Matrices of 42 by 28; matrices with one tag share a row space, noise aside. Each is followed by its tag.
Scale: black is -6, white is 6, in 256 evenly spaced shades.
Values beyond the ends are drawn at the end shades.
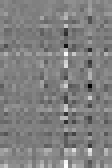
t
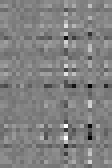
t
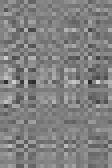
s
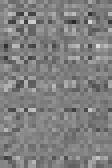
s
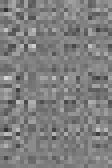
s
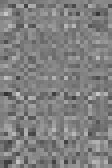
s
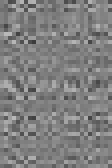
s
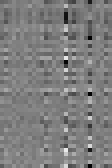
t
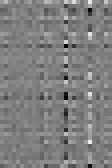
t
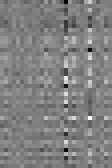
t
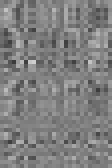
s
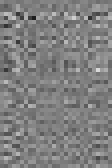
s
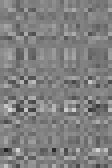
s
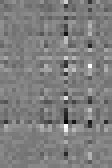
t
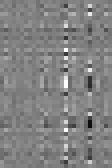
t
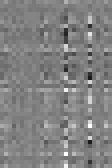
t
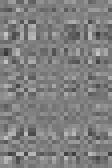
s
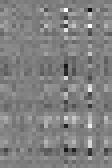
t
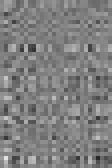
s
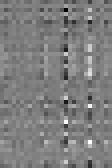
t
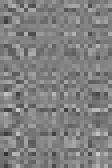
s
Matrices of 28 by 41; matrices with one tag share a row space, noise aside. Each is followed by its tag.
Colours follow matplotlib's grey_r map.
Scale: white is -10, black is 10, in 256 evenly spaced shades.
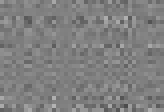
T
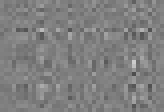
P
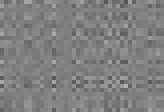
T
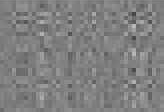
P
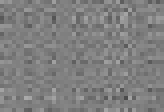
T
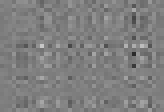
P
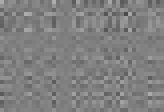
T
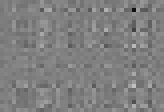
P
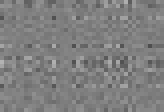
T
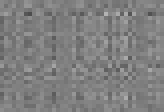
T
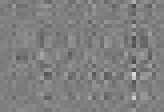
P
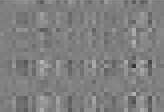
P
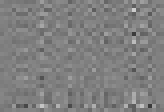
P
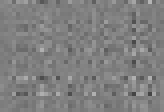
P
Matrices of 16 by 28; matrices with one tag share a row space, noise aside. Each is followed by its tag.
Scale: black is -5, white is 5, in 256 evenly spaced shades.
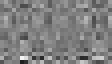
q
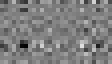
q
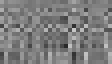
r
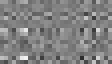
q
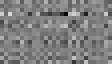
r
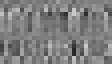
r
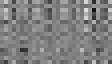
q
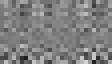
q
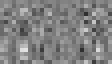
q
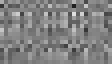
r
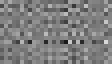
r
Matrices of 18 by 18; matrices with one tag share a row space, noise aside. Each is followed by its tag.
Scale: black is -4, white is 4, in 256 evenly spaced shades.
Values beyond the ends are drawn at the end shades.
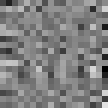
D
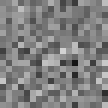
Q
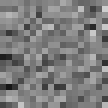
D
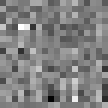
Q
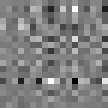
Q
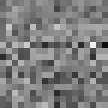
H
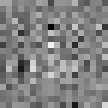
Q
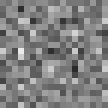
Q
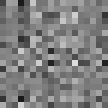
Q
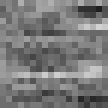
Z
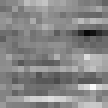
Z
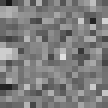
D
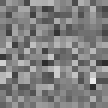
H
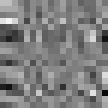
D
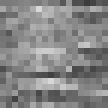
Z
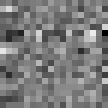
D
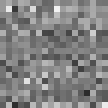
H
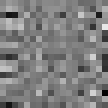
D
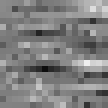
Z
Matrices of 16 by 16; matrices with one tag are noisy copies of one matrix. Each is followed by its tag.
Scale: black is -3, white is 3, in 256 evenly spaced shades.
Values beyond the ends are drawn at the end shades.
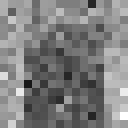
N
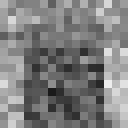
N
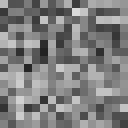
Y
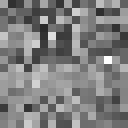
Y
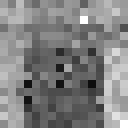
N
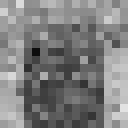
N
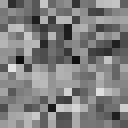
Y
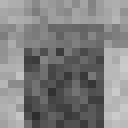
N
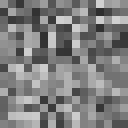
Y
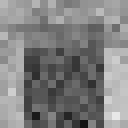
N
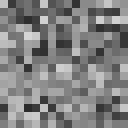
Y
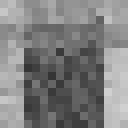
N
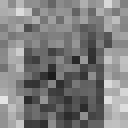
N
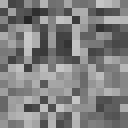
Y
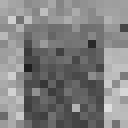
N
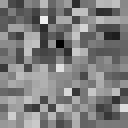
Y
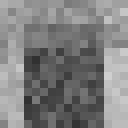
N
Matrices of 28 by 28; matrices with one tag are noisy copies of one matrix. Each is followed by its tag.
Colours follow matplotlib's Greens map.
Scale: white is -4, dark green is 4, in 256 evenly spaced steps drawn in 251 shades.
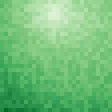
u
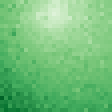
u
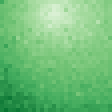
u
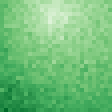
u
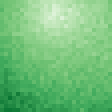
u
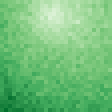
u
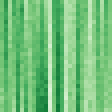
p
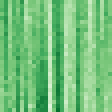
p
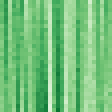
p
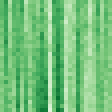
p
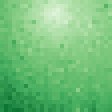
u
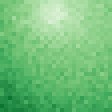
u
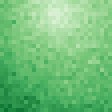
u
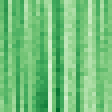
p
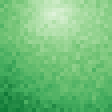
u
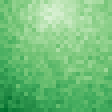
u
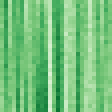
p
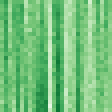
p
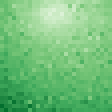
u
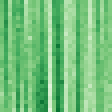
p
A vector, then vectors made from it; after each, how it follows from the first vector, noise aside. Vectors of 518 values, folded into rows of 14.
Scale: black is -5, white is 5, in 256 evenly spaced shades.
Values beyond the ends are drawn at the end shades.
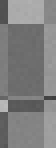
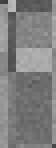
wrapped around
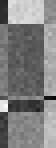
scaled up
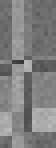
wrapped around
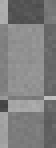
negated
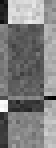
scaled up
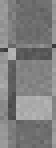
wrapped around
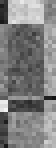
scaled up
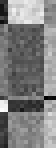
scaled up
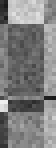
scaled up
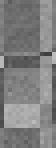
wrapped around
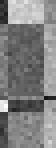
scaled up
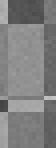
negated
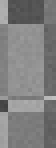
negated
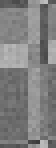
wrapped around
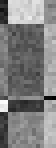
scaled up
